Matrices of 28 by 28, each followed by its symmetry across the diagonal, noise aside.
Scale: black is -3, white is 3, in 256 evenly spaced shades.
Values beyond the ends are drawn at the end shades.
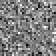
antisymmetric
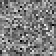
neither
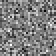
antisymmetric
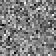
antisymmetric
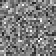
symmetric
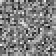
symmetric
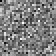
symmetric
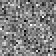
antisymmetric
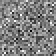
symmetric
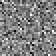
antisymmetric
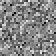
symmetric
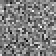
antisymmetric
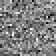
neither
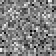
symmetric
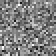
neither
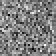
neither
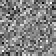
symmetric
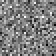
neither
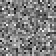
antisymmetric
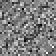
symmetric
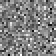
neither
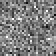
neither
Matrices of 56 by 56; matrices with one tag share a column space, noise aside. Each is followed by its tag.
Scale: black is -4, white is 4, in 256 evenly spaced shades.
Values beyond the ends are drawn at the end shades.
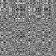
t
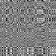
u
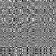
u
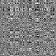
t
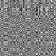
t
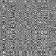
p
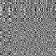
t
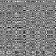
p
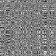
p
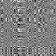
u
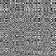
t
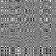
u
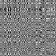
t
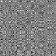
p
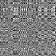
t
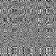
u
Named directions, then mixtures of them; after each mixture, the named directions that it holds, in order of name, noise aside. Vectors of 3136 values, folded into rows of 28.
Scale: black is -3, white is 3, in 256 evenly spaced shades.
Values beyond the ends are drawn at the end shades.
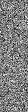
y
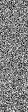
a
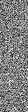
a, y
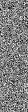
a, y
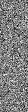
y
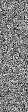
y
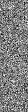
a, y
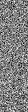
a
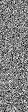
a, y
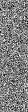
a, y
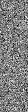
y
